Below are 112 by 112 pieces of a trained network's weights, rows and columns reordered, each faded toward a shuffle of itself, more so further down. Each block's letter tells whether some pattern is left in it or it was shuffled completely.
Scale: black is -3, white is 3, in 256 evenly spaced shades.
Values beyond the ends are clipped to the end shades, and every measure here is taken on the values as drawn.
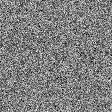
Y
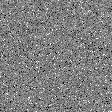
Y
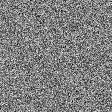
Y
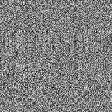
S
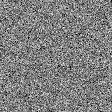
Y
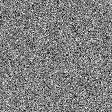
Y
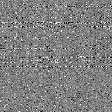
S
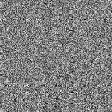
S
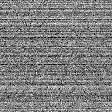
S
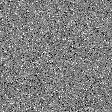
Y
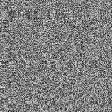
S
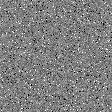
Y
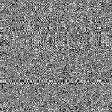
S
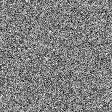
Y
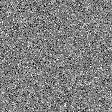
Y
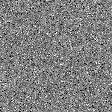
Y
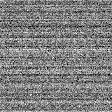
S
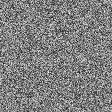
Y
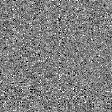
S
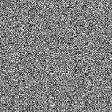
S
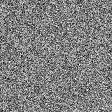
Y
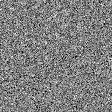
Y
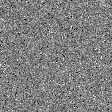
Y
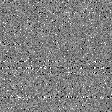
S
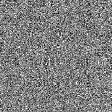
S
